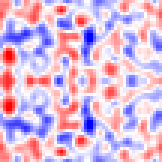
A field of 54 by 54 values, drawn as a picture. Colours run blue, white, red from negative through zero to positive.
Lone odd cells: none. Mirror symmetry: top to bottom. Slope: none. Histogram: bell-shaped. Grain: blotchy. Ninth with the highest average: middle left. Seam: none.
